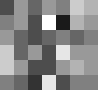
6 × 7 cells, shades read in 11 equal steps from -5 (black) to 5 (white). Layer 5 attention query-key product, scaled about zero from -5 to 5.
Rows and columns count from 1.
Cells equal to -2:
7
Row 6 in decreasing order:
4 0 0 0 -1 -2 -3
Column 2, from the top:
1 1 -1 -1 1 -1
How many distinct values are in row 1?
6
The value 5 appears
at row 2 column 4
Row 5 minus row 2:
3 0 0 -7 5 0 0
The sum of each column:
5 0 -9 5 -1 7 5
